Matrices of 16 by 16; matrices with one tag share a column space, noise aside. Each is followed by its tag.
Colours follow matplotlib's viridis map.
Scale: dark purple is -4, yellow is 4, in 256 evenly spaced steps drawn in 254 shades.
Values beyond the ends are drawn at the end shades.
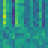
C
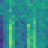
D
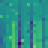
D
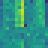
C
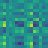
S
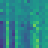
D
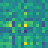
S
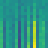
D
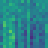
D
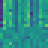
C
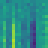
D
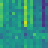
C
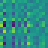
S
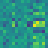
S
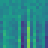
D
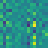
S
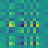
S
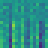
D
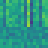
C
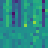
C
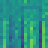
D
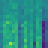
D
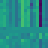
C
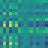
S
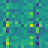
S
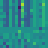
C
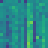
D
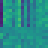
C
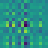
S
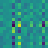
S
